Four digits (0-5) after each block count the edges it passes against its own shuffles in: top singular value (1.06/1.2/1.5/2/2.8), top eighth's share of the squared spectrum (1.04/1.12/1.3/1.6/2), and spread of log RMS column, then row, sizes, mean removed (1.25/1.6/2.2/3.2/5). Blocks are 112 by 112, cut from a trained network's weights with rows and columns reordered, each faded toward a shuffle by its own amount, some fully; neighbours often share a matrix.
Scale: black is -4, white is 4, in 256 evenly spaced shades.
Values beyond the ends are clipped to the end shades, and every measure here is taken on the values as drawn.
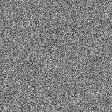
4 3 1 1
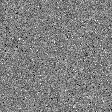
1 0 0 0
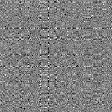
5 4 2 3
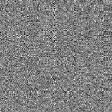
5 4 3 2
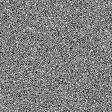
2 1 0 0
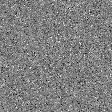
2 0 0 0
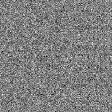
3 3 0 1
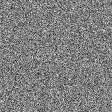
1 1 0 0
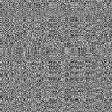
5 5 3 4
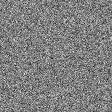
2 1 0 0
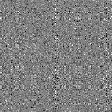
4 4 3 2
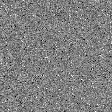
3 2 1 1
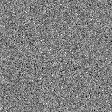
2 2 0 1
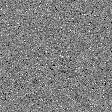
1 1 0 0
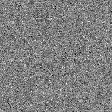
3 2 0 0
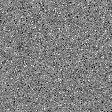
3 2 0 0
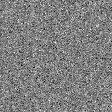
2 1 0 0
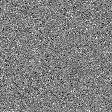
0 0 0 0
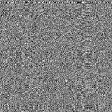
4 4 1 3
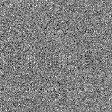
4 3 1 1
